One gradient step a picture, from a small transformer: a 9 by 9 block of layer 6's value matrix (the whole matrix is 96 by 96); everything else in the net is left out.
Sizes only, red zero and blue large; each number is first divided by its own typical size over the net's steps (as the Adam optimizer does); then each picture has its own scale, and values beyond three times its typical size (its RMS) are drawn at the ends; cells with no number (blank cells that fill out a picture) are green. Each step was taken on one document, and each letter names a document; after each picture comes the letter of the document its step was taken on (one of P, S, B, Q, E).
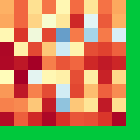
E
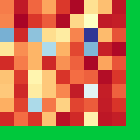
E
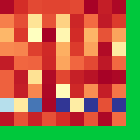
E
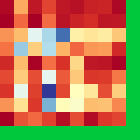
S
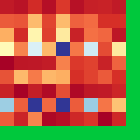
E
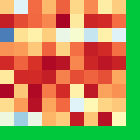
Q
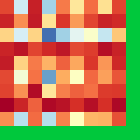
S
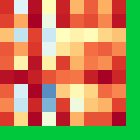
S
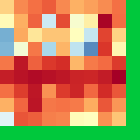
Q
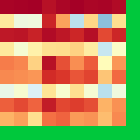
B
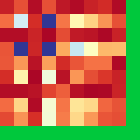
S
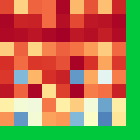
B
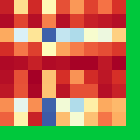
S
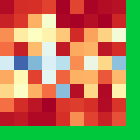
Q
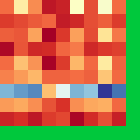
B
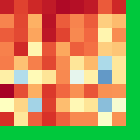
B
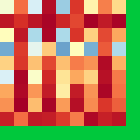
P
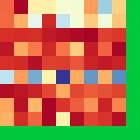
P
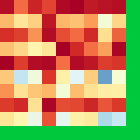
B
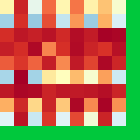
P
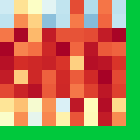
P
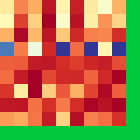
E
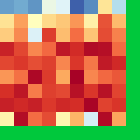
P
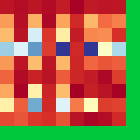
E
